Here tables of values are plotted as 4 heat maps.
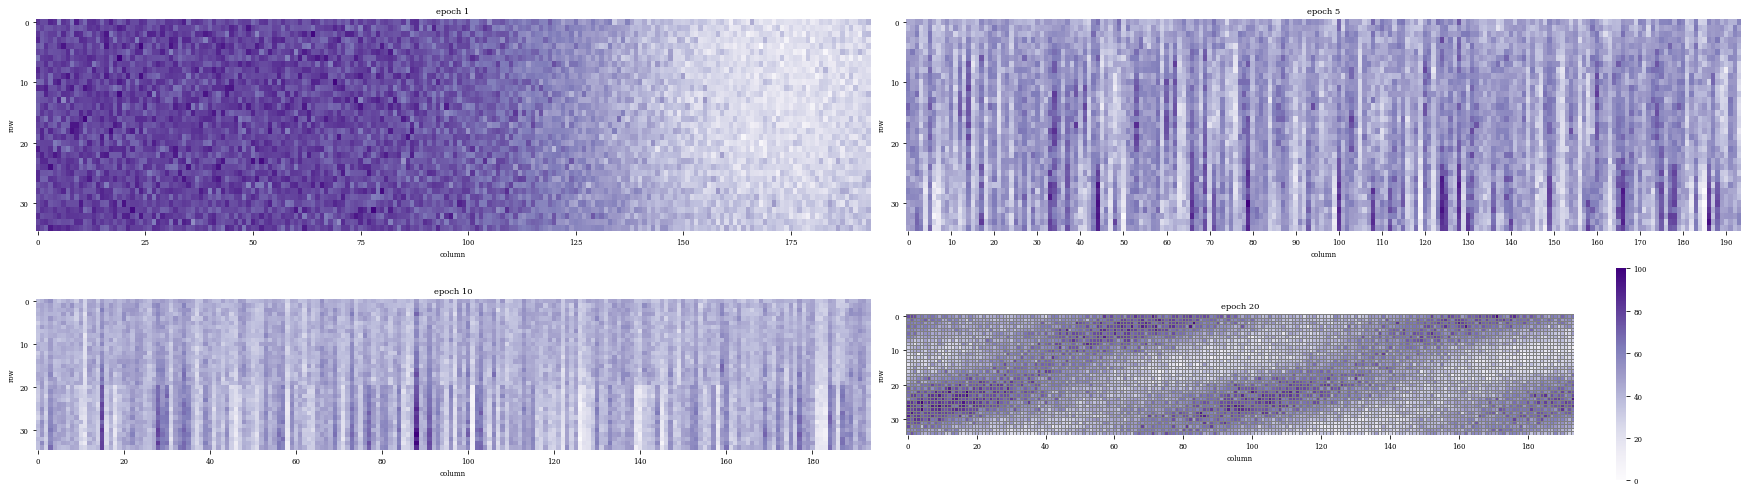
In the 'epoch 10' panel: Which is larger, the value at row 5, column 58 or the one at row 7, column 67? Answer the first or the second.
the second
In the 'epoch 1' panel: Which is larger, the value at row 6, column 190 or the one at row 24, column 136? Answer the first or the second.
the second
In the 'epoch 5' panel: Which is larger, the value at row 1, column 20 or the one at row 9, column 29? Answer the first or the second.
the first
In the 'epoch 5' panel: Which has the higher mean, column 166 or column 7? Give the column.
166
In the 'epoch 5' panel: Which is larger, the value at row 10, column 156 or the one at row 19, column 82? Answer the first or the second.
the second
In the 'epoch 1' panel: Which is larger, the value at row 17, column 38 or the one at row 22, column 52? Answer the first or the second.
the first
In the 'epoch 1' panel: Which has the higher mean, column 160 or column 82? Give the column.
82
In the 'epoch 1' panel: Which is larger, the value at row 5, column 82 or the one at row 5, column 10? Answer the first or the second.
the first
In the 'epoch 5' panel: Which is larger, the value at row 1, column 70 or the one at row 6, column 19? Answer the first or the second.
the second
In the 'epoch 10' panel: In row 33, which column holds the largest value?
88
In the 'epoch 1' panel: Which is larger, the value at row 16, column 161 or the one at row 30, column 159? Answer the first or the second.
the second
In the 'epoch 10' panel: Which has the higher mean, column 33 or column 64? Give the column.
33
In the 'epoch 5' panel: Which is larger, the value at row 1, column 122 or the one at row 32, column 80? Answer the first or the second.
the second
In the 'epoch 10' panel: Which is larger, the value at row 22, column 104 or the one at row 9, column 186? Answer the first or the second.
the first
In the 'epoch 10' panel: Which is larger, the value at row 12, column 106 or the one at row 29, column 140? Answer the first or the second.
the first
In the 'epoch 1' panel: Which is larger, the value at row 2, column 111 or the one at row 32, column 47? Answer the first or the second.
the second
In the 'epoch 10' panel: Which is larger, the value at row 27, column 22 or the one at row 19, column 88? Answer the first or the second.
the second
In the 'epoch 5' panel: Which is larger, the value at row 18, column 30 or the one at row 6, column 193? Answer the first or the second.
the first
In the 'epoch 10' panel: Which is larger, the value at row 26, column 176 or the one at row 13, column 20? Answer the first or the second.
the second
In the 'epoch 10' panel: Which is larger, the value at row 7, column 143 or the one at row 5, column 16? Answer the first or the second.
the second
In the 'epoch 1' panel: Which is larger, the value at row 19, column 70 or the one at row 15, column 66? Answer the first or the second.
the first
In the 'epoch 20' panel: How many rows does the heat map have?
35
